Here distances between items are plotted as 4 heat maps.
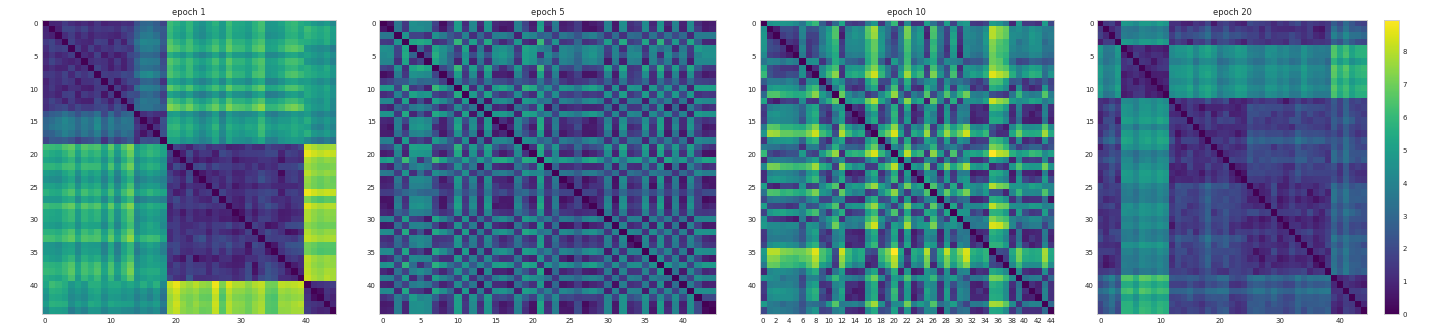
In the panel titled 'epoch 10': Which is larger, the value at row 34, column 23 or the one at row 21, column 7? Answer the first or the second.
the second
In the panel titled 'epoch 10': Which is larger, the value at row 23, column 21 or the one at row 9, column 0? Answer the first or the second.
the second
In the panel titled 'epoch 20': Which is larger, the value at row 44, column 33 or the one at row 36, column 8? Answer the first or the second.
the second
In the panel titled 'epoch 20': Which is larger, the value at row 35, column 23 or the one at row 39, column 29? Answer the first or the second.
the second
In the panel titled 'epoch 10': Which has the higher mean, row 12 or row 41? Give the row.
12
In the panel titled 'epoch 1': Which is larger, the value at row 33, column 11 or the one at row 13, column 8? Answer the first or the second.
the first
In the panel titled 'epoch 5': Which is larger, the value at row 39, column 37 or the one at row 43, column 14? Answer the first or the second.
the second
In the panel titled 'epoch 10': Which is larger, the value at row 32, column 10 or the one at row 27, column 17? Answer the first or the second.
the second
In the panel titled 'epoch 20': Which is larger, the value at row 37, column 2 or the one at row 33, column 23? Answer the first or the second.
the second
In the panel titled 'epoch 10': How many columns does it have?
45
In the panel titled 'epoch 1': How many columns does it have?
45
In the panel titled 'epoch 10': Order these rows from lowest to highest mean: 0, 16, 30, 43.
0, 30, 43, 16
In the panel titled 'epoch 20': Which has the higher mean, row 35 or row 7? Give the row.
7
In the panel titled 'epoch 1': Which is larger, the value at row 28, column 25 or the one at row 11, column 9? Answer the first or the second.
the first
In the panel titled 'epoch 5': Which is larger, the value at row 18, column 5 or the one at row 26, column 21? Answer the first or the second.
the second
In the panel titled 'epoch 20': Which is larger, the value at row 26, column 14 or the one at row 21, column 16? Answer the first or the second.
the first
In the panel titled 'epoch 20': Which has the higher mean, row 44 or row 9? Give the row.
9
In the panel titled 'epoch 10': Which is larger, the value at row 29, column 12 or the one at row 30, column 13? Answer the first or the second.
the first
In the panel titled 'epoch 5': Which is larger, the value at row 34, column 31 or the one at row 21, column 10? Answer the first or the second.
the second
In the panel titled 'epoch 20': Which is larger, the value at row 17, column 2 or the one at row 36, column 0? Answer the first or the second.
the first
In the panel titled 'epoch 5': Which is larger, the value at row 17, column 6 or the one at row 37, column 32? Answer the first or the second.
the first
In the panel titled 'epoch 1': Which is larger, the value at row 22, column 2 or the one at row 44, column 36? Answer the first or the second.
the second
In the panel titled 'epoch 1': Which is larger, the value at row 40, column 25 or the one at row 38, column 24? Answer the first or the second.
the first
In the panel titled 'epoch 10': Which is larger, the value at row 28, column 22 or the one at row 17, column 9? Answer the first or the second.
the first
